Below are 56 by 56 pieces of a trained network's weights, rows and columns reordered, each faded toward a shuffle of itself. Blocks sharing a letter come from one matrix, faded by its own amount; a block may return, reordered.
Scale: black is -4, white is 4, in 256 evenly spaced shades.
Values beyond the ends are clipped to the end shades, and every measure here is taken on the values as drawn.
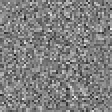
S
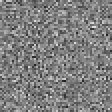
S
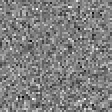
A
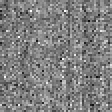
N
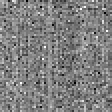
N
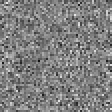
S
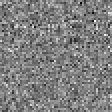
A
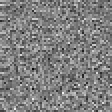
S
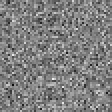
S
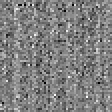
N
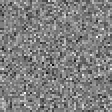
A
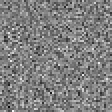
S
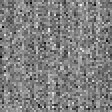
N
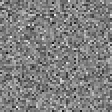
A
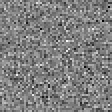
A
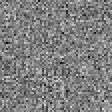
S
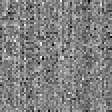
N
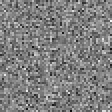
A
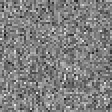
S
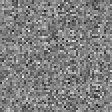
S
